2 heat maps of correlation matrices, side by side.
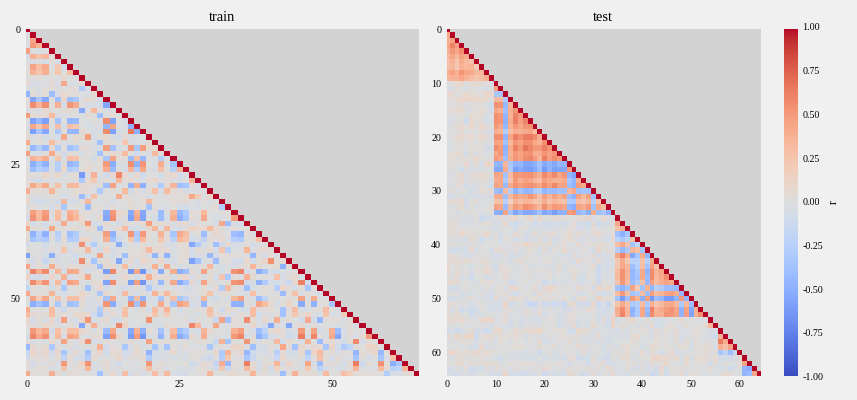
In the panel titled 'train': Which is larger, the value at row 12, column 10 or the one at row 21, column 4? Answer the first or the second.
the second
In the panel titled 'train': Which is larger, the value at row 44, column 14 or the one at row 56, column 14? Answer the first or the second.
the second
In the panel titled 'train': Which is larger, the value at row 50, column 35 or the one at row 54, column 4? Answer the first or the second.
the first
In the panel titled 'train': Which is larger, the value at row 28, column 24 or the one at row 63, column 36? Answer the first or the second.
the second
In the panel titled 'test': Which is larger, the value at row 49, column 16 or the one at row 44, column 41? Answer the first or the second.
the first
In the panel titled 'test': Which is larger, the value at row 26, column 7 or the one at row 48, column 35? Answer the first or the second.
the first
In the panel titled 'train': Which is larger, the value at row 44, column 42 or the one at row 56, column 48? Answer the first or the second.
the second
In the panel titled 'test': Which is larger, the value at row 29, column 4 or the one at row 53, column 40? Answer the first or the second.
the second
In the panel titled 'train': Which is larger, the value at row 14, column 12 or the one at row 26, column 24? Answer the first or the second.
the first
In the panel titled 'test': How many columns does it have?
65
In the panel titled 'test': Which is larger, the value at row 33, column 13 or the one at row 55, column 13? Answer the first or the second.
the first
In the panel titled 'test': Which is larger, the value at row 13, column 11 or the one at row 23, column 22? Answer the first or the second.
the second
